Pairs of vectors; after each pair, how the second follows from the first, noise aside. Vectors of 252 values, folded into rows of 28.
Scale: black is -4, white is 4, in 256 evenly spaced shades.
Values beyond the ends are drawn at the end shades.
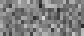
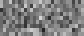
reversed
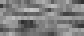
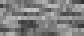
copied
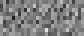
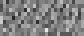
copied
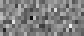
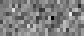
reversed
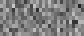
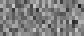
copied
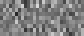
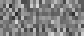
copied
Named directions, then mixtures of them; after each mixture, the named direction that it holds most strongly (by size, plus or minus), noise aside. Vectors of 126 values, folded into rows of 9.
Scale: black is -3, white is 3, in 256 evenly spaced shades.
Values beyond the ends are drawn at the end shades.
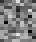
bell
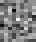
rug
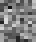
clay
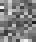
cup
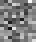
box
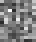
rug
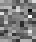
bell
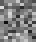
bell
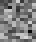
bell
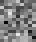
bell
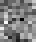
clay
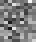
box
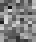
clay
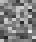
bell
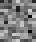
bell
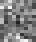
clay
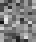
clay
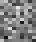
box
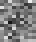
box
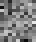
cup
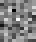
rug
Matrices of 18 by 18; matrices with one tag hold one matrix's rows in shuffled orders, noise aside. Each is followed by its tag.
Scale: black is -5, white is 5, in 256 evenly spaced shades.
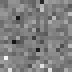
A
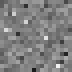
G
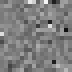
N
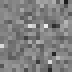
N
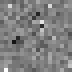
A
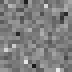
G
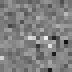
N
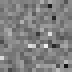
N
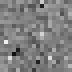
A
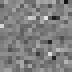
N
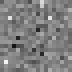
A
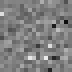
N
